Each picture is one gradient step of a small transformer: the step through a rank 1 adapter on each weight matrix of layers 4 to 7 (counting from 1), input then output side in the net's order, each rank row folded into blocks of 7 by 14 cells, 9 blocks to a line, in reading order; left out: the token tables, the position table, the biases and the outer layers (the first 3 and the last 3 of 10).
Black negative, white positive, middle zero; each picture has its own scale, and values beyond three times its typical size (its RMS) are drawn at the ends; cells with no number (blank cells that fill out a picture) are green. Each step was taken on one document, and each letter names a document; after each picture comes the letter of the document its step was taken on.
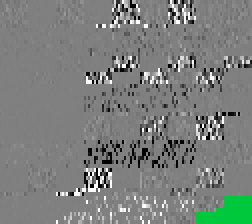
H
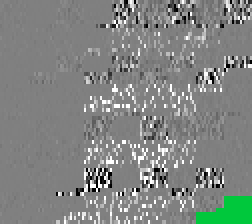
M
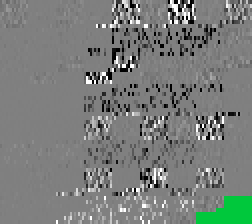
H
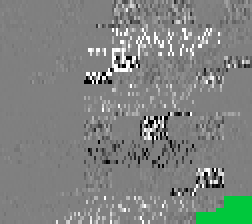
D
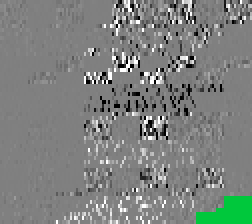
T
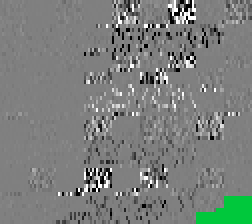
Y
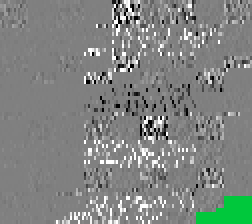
T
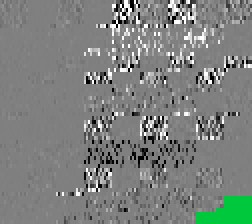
M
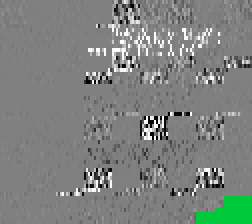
D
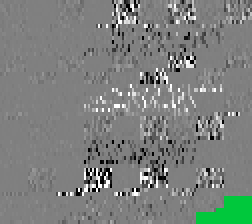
Y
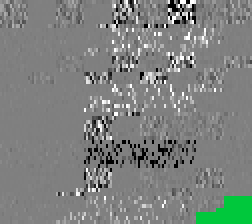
M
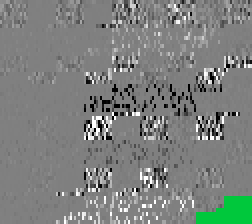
M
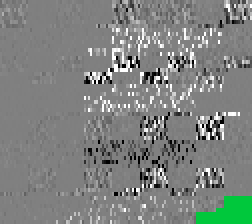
D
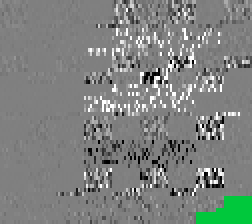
D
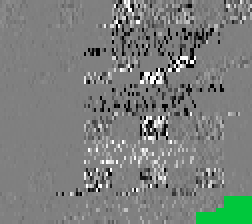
T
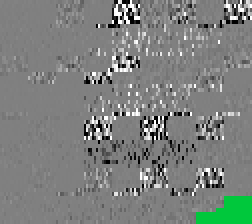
D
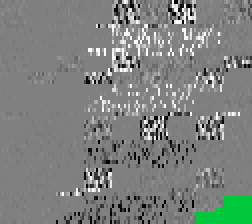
D
